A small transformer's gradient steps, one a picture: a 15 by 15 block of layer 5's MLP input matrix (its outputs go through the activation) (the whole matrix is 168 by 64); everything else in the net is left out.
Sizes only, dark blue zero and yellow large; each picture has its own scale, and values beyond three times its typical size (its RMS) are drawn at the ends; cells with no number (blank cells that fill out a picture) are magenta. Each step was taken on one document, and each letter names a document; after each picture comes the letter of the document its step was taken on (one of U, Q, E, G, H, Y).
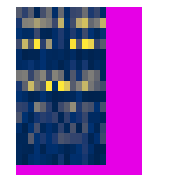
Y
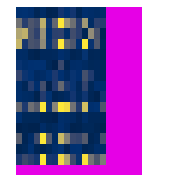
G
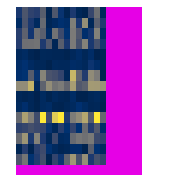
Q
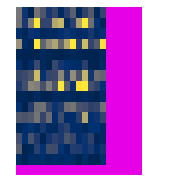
Y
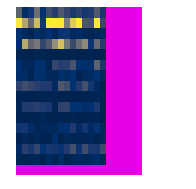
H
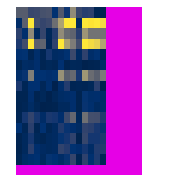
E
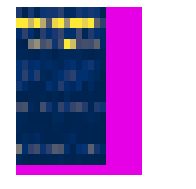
H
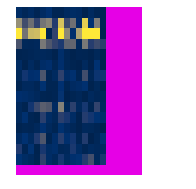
G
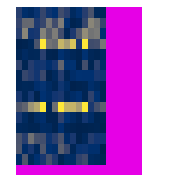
G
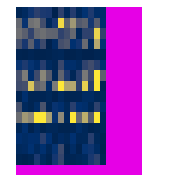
Q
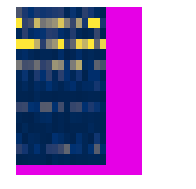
H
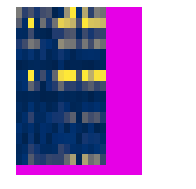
E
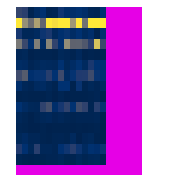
H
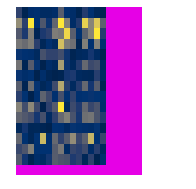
G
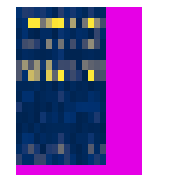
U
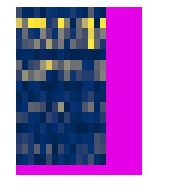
U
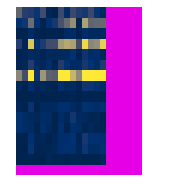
E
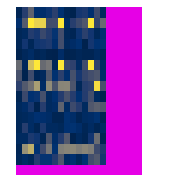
U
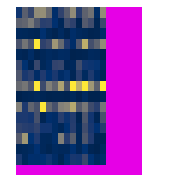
Y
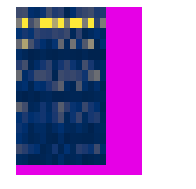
H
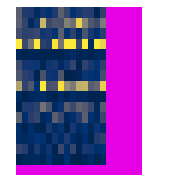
Y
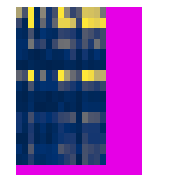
E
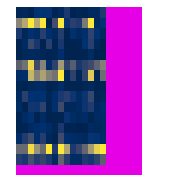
U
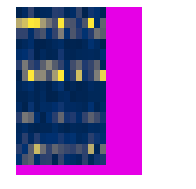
U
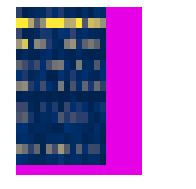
H
